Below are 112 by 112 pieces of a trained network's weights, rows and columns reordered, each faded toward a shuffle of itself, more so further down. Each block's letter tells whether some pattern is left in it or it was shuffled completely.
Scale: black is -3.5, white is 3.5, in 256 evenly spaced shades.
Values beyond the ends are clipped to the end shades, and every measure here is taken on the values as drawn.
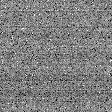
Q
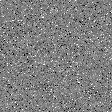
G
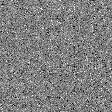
Q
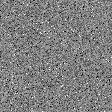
G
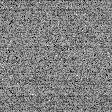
Q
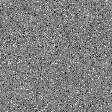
Q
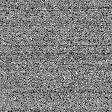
Q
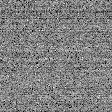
Q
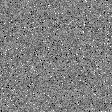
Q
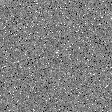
G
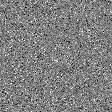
G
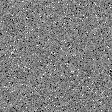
G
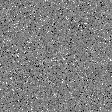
G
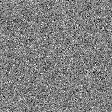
Q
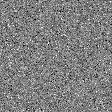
G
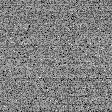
Q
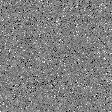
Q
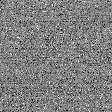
Q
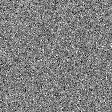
G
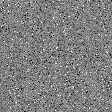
G
